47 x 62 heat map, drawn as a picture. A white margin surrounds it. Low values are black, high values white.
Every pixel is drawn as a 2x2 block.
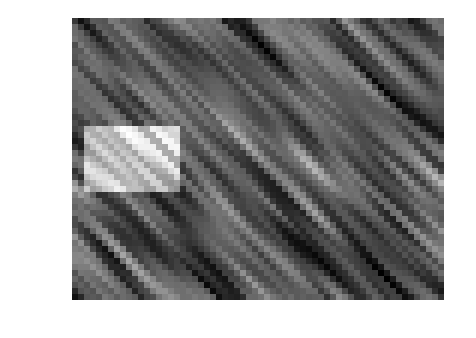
Values change most from cell to cell in the middle left. In the middle left lies a patch that is higher than the rest. The ninth with the highest average is the middle left. The grain runs diagonally down to the right.
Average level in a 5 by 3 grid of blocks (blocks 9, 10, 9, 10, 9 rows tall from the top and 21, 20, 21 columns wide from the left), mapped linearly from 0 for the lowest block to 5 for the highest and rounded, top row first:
1 1 1 | 2 1 1 | 5 1 1 | 1 1 1 | 1 1 0
